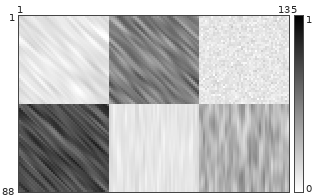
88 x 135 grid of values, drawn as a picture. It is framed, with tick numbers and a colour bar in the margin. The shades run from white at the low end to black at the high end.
The table splits into 2 rows of 3 panels. Panel 1,1: very low, slanting down to the right, faint in contrast. Panel 1,2: middling, slanting down to the right. Panel 1,3: very low, fine-grained, faint in contrast. Panel 2,1: high, slanting down to the right. Panel 2,2: very low, streaked downward, faint in contrast. Panel 2,3: low, streaked downward.
